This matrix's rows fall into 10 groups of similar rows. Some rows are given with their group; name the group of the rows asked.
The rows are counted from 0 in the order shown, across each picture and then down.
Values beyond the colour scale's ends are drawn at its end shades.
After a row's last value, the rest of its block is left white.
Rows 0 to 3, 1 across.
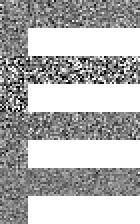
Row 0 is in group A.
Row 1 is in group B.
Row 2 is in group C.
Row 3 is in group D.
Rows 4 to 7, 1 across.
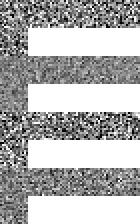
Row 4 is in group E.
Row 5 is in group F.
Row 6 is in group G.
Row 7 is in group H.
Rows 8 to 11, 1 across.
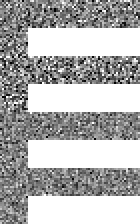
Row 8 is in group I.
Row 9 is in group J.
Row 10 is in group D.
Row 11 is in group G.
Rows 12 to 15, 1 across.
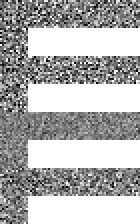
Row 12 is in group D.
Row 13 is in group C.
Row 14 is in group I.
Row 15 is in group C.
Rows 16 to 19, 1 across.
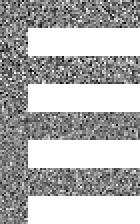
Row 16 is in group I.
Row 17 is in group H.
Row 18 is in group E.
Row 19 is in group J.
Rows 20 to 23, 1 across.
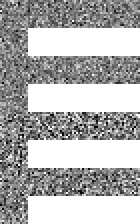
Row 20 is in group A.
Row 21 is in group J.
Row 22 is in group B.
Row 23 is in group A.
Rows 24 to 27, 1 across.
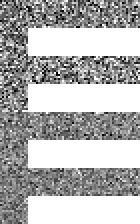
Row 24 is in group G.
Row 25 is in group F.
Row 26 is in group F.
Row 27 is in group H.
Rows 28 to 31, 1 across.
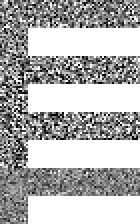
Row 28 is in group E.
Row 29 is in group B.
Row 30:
H
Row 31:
E
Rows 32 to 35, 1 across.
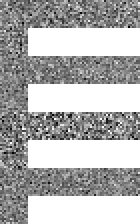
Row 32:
B
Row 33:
F
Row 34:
H
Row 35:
D
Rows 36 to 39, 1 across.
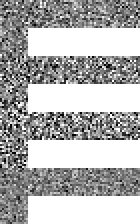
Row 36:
C
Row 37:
I
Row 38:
H
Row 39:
C
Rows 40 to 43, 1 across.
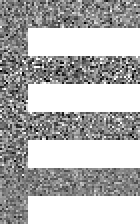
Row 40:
F
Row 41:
G
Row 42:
H
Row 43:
C
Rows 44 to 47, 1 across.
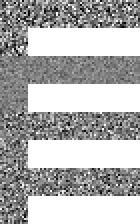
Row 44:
I
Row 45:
E
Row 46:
C
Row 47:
J
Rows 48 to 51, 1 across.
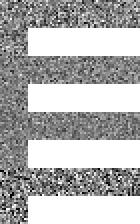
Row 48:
F
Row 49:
E
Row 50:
G
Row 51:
J
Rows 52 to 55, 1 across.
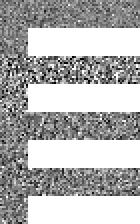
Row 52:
I
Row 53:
F
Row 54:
I
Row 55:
H
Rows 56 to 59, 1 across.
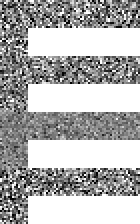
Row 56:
J
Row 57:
G
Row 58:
F
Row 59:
D
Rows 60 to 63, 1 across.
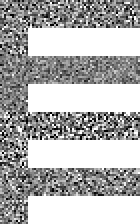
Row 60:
E
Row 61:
D
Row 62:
E
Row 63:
B
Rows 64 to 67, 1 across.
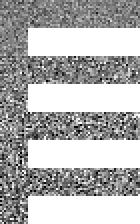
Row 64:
C
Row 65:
G
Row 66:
B
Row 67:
D
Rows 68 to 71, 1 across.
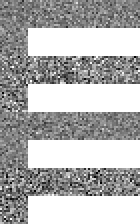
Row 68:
C
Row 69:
F
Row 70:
C
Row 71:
D
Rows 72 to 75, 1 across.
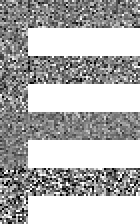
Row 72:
A
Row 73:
A
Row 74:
H
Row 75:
C
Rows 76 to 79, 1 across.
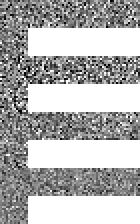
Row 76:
E
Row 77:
I
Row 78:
H
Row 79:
J
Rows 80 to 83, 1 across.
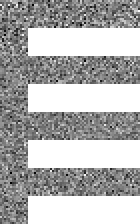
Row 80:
A
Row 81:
E
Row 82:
H
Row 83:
E
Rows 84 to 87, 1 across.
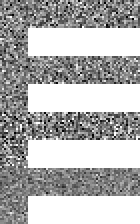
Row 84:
E
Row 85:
J
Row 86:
G
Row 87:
G
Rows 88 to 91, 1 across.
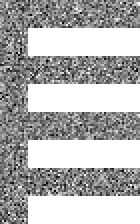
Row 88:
B
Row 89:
C
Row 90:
B
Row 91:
E
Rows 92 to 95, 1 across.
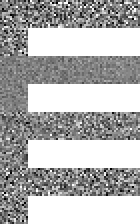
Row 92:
E
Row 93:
H
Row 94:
J
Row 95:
E
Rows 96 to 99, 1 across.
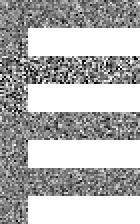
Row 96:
B
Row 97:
H
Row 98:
J
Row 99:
B
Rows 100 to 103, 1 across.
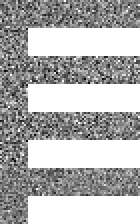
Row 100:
D
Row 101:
F
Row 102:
D
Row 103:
H
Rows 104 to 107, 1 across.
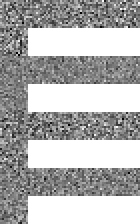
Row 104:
B
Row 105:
H
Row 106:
C
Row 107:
I
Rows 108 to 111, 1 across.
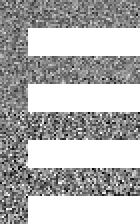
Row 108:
C
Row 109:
F
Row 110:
I
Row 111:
J
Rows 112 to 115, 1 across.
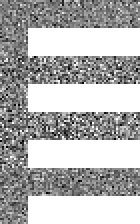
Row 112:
H
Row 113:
C
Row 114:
F
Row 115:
G
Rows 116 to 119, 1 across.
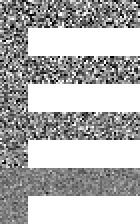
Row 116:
J
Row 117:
E
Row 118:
F
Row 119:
G
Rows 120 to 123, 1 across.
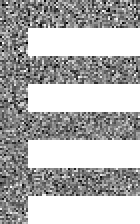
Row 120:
I
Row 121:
I
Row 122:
D
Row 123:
G
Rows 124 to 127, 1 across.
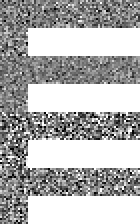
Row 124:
I
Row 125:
G
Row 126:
G
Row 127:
B
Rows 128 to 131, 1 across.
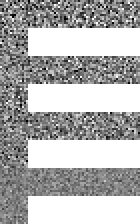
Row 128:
E
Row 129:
B
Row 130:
E
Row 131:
C
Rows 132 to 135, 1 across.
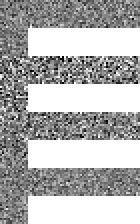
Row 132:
E
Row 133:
H
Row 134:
A
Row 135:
C
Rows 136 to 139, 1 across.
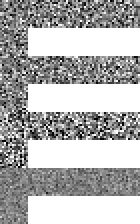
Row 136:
E
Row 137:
H
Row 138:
B
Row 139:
G
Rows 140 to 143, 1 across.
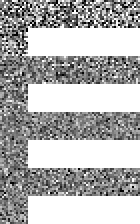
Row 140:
F
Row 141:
G
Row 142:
J
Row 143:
E
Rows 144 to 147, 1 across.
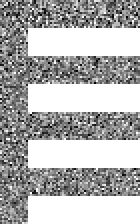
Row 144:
C
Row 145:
D
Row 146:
D
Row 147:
F
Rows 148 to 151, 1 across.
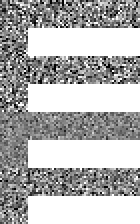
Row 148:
H
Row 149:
I
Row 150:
E
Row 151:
A
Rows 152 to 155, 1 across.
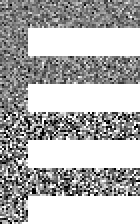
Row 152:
E
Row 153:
I
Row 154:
I
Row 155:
F
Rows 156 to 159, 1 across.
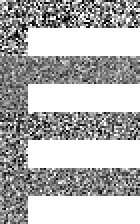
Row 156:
F
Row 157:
D
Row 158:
C
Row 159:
J
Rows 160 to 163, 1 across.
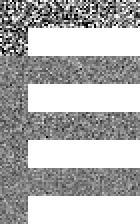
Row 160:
D
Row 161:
B
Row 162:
G
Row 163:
G
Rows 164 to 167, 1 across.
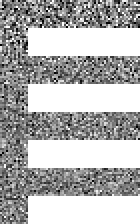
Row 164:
J
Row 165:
E
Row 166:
C
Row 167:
D
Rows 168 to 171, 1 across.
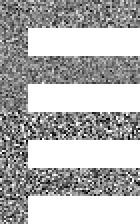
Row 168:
J
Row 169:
H
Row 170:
J
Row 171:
D
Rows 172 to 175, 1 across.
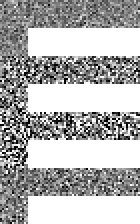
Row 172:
A
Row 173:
I
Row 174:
J
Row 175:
C
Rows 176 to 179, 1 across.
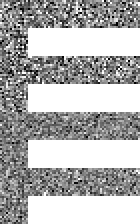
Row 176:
B
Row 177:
H
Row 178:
D
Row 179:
B
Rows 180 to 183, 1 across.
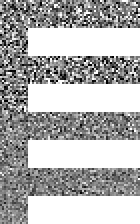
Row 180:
J
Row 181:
E
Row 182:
E
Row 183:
A
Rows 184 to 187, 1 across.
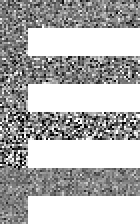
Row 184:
H
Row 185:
G
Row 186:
B
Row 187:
F
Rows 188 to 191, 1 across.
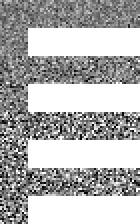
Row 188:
J
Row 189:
D
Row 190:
E
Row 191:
D
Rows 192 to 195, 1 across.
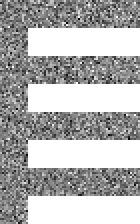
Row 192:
J
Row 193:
F
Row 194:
J
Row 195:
I
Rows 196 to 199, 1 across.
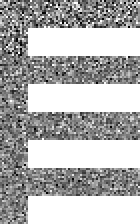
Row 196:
B
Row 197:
G
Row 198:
H
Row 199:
G
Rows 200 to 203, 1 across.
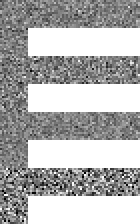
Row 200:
D
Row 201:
H
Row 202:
D
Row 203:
E
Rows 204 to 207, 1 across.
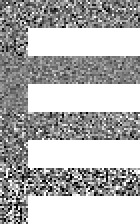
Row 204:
I
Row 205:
C
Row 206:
H
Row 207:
B
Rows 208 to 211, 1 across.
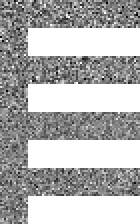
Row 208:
C
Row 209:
F
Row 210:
F
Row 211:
H
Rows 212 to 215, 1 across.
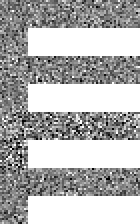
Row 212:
F
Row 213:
A
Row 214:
B
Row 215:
I
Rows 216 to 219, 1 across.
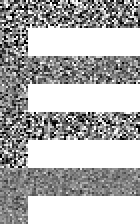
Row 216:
E
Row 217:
C
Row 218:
I
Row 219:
A
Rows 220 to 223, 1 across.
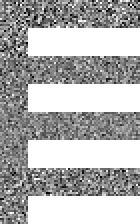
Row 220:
I
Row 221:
J
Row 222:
F
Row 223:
G
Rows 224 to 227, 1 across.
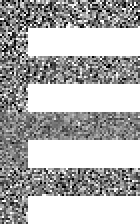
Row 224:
I
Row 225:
I
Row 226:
D
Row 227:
G
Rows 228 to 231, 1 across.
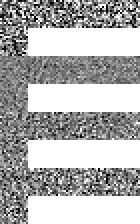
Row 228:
H
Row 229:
I
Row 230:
A
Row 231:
J
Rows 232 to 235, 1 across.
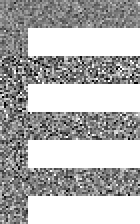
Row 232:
B
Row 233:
H
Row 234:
B
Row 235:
J
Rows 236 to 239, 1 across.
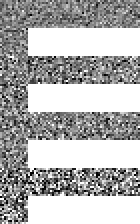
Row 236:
D
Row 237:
A
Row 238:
J
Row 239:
F
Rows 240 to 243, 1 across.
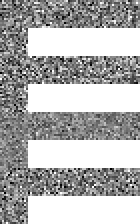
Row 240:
G
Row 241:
H
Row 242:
C
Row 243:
E
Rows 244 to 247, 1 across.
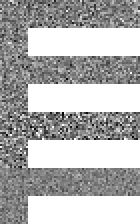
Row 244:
A
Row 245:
J
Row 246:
H
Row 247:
B
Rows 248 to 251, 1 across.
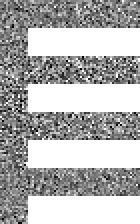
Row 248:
J
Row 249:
B
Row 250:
H
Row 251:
I
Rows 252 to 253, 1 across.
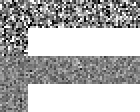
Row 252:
J
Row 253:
B
